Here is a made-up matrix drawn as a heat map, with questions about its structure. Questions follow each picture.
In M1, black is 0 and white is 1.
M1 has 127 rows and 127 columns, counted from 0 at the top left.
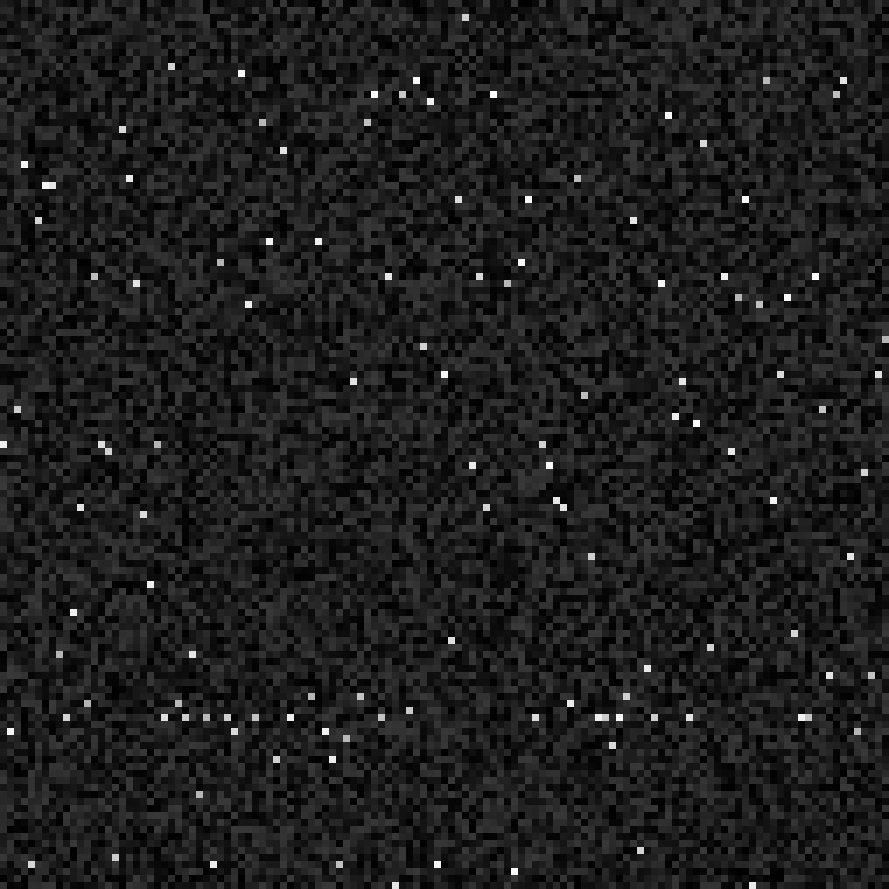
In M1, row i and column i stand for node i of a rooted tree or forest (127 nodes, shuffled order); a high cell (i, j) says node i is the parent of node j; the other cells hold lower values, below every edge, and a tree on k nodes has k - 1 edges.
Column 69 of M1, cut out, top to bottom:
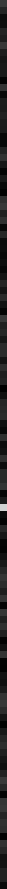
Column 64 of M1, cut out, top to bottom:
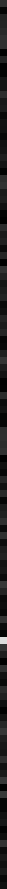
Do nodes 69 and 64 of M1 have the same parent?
no
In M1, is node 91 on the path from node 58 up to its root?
yes
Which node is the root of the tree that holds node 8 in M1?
102
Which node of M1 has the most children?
102
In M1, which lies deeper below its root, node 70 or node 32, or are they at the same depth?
node 70
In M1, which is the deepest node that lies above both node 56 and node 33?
104
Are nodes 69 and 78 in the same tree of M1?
yes
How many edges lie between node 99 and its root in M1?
4
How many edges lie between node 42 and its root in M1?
0
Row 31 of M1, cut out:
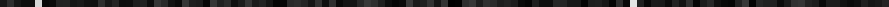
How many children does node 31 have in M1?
2
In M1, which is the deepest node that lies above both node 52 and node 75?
17
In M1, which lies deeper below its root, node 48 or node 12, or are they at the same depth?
node 12
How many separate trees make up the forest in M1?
4
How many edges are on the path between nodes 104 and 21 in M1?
15
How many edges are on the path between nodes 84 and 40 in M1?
21
